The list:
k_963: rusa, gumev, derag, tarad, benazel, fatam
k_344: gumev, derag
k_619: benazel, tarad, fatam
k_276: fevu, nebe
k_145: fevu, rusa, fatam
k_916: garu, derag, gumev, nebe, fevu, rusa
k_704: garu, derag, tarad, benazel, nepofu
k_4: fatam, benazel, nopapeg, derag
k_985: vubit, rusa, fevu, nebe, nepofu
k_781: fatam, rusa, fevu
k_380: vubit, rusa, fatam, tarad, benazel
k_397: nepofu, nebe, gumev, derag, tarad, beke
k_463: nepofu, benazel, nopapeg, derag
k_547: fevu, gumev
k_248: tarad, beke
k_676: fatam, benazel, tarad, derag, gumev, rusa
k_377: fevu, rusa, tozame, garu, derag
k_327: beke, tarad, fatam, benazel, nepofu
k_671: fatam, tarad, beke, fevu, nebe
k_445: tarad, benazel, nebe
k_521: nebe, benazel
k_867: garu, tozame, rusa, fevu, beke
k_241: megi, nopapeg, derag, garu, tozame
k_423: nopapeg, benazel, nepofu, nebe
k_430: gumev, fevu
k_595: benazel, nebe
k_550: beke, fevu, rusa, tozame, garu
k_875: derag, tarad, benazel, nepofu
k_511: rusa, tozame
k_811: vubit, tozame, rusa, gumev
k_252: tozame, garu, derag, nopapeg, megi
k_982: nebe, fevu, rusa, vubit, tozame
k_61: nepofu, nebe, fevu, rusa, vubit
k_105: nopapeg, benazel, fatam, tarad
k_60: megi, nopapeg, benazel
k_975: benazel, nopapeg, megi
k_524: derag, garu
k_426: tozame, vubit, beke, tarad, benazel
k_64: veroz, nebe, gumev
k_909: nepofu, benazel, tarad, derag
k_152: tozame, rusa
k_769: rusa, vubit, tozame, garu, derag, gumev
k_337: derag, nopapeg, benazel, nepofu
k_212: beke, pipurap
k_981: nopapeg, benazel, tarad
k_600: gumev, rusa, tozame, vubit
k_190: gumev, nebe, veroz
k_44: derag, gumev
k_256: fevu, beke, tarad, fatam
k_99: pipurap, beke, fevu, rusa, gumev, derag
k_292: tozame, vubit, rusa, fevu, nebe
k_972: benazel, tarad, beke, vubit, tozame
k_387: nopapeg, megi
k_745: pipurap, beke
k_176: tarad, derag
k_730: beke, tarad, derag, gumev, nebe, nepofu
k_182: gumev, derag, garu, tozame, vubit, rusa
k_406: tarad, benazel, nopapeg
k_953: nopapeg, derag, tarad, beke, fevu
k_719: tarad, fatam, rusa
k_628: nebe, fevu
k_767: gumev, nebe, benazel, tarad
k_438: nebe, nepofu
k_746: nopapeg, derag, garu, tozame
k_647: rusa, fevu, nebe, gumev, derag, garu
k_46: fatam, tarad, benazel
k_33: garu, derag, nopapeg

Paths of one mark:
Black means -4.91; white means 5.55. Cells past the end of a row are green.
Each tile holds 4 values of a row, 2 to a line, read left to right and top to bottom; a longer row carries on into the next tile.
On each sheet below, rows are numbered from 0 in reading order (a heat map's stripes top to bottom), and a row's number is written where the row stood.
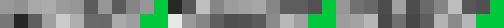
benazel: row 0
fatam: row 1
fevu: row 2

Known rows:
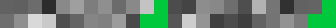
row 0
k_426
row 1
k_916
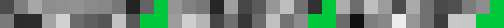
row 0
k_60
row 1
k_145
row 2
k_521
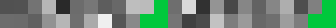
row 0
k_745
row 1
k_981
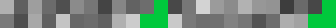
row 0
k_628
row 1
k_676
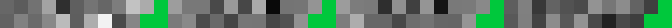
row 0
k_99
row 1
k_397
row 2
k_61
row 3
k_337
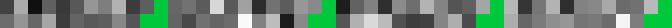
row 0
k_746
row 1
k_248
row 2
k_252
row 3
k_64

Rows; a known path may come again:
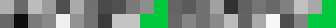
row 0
k_521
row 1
k_99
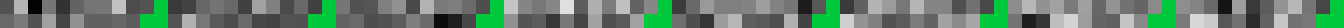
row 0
k_953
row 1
k_524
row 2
k_44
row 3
k_430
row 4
k_241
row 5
k_671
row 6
k_975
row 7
k_377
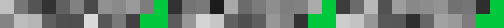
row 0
k_985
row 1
k_152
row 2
k_781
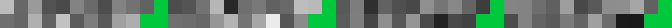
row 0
k_982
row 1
k_745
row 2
k_337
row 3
k_963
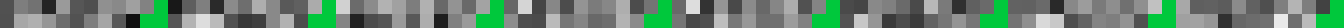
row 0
k_511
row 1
k_252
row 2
k_190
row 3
k_105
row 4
k_981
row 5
k_916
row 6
k_426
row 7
k_256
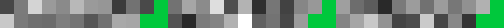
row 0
k_676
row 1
k_445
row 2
k_811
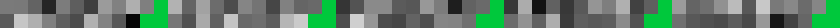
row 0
k_769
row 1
k_628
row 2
k_704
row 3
k_746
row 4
k_182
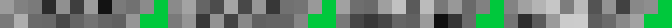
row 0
k_61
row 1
k_463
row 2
k_344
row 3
k_619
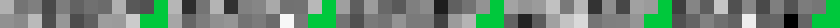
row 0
k_276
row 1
k_64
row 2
k_438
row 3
k_972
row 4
k_176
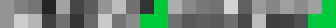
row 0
k_145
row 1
k_600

